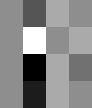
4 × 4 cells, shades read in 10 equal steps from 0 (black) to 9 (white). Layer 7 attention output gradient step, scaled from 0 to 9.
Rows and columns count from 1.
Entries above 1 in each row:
4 4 3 3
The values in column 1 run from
5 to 5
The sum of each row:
19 25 15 17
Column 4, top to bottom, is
5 6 4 5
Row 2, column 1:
5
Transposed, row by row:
5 5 5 5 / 3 9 0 1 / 6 5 6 6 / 5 6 4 5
